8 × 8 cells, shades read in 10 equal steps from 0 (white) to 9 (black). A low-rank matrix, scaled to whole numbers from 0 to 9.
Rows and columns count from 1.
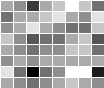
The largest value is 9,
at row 7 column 3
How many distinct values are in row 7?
6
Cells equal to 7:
1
